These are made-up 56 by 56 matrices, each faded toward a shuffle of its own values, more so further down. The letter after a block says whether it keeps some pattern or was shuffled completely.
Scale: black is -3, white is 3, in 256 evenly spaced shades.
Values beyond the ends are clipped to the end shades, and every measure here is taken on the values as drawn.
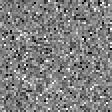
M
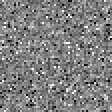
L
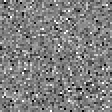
L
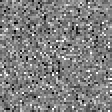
L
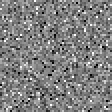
L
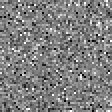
M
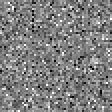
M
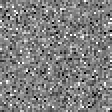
L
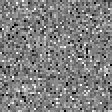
M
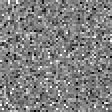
L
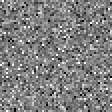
M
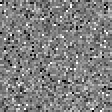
M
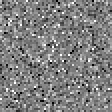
L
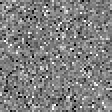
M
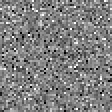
L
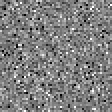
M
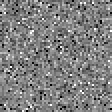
L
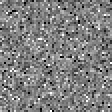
L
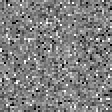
L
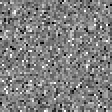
M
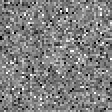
L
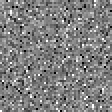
M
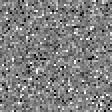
L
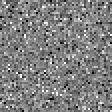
L
